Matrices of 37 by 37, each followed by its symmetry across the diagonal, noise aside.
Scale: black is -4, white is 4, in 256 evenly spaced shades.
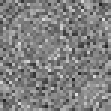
symmetric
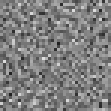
antisymmetric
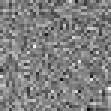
antisymmetric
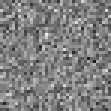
neither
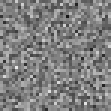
antisymmetric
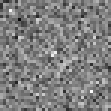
symmetric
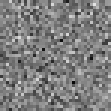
neither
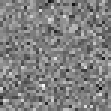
neither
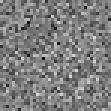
symmetric
